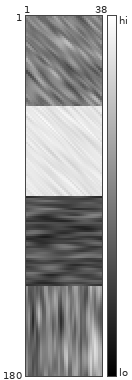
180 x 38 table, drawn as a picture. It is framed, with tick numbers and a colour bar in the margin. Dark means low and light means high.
It is made of 4 by 1 panels. Panel 1,1: middling, slanting down to the right. Panel 2,1: very high, slanting down to the right, faint in contrast. Panel 3,1: low, streaked across. Panel 4,1: middling, streaked downward, strong in contrast.
